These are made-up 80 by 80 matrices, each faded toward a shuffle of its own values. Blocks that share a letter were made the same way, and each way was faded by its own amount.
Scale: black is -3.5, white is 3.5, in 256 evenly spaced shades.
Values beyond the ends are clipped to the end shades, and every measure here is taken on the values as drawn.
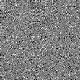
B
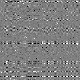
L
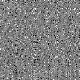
B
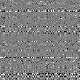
L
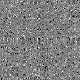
B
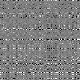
L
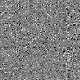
B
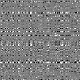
L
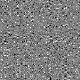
B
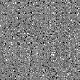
B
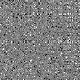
B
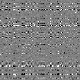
L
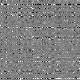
L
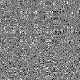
B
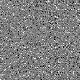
B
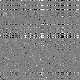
L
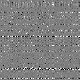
L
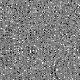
B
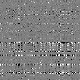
L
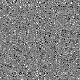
B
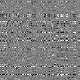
L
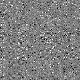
B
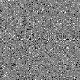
B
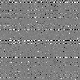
L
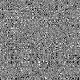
B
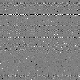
L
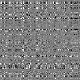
L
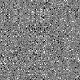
B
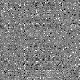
B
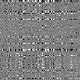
L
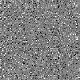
B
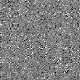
B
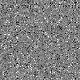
B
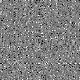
B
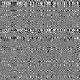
L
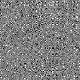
B
